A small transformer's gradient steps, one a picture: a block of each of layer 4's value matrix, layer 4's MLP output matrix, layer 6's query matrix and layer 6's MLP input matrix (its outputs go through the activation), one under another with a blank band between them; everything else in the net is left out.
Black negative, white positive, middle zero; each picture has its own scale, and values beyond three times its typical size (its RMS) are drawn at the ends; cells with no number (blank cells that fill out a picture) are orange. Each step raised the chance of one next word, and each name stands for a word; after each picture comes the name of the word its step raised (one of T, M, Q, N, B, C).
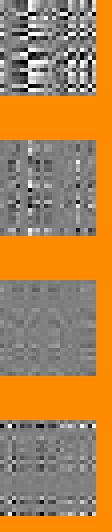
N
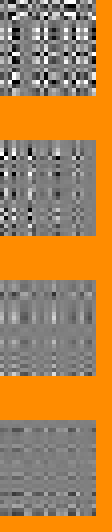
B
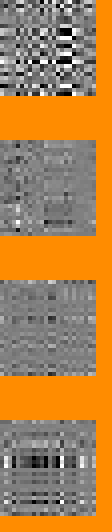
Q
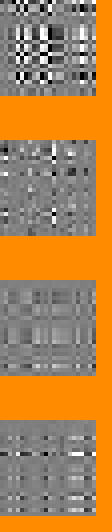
B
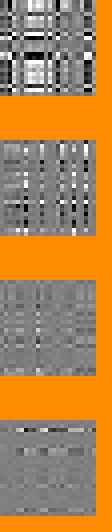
N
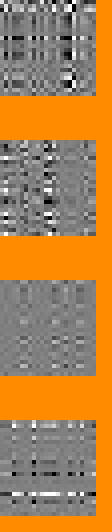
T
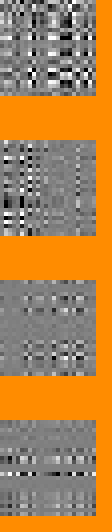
T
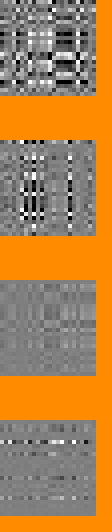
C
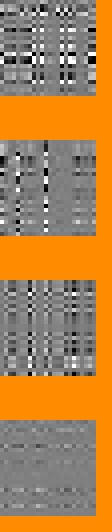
B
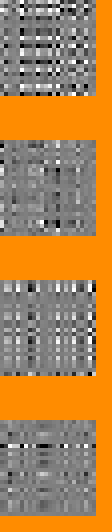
Q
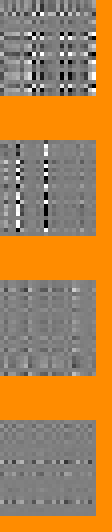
N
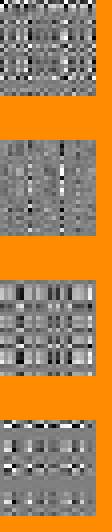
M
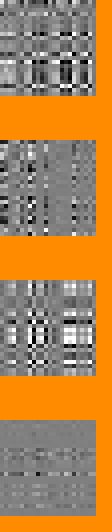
N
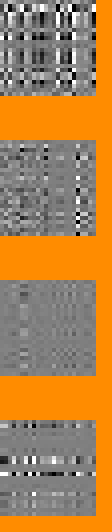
T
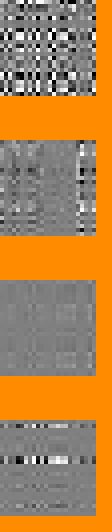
M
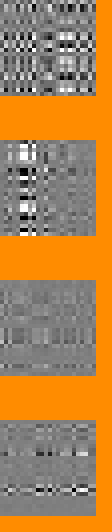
M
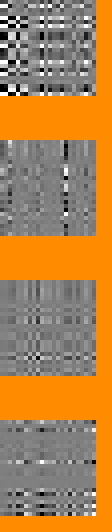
M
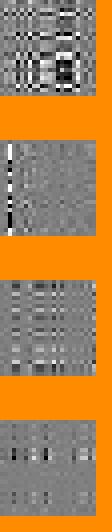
N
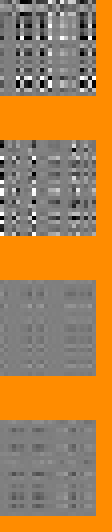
T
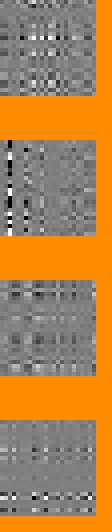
T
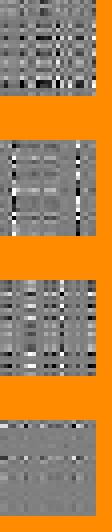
T
